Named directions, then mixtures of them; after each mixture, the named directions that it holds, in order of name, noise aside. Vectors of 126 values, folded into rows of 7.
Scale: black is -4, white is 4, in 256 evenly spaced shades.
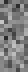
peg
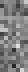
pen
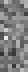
peg, pen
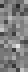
peg, pen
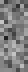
peg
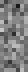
peg, pen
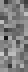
peg, pen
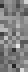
pen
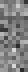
pen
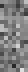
pen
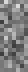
peg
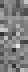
pen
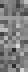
pen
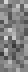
peg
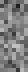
peg, pen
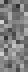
peg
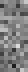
pen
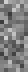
peg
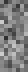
peg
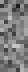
peg, pen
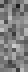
peg, pen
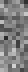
peg, pen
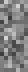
peg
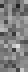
peg, pen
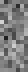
peg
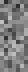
peg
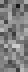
peg, pen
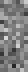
peg, pen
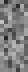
peg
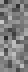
peg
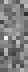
peg, pen
